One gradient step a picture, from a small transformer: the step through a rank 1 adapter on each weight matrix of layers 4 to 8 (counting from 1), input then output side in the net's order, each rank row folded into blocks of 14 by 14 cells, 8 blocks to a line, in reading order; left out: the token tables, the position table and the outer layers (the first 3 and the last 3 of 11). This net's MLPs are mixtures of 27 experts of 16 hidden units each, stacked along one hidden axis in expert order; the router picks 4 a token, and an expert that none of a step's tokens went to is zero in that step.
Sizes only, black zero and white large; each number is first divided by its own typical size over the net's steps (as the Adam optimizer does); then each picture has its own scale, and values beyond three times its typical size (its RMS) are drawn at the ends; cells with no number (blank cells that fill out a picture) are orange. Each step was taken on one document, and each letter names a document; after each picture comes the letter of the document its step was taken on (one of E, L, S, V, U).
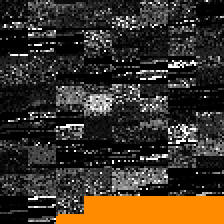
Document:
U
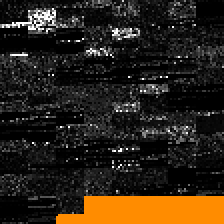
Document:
U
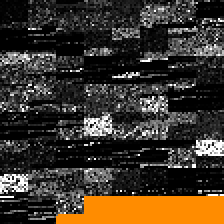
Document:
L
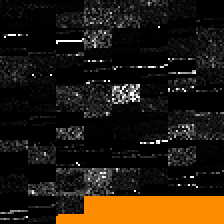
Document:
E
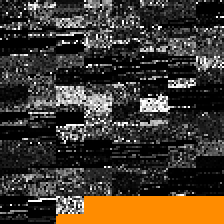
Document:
U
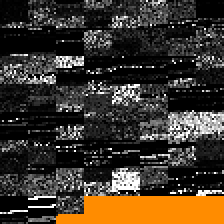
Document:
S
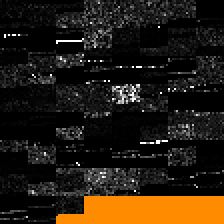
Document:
E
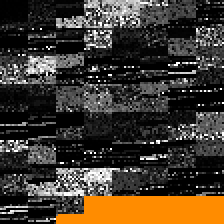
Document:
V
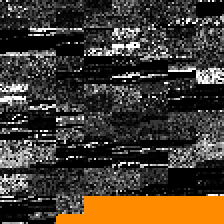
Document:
L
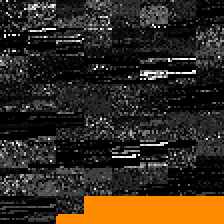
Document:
U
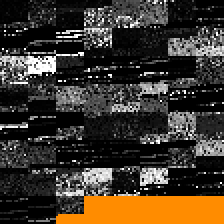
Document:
V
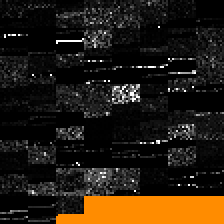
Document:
E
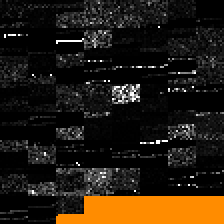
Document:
E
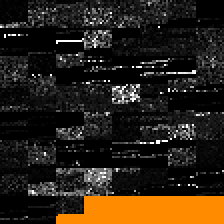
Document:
E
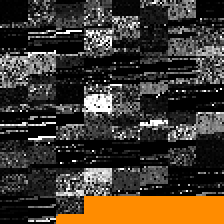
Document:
V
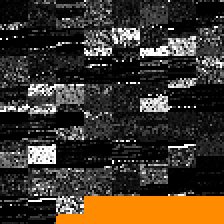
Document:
S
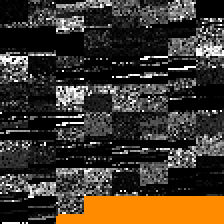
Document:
L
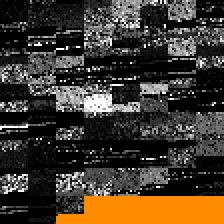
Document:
V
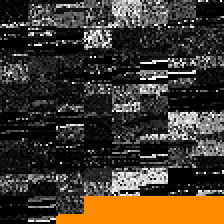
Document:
S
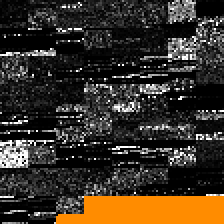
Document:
L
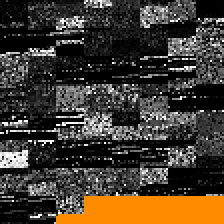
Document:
L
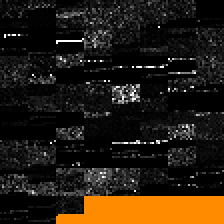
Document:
E
